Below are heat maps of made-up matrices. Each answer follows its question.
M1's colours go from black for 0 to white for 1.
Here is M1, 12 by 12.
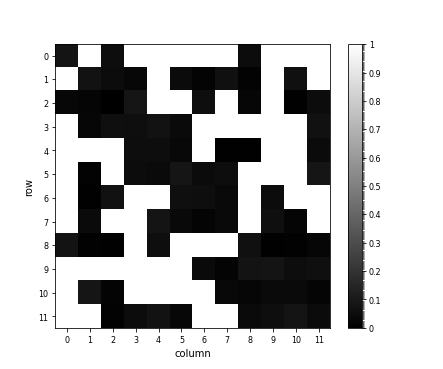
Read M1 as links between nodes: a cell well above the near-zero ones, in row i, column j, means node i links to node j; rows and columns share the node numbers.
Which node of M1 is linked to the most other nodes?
node 0
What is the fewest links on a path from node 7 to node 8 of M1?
1
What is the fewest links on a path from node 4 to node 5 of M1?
2
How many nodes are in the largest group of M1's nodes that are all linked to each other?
4
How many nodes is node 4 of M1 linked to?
6
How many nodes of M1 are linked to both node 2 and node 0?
4
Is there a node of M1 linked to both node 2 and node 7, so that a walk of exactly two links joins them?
no
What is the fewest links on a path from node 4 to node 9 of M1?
1
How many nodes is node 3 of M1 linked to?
6
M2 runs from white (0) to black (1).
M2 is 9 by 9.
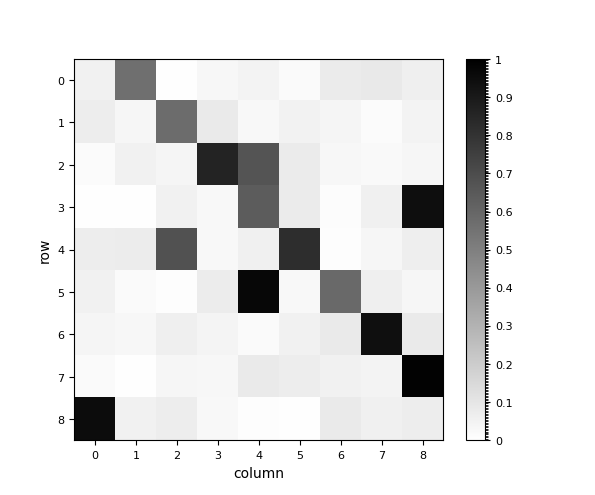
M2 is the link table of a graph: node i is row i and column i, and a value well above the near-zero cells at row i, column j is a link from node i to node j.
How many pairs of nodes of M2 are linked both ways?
2
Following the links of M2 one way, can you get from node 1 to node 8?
yes
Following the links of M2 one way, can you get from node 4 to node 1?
yes
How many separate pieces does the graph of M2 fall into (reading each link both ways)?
1
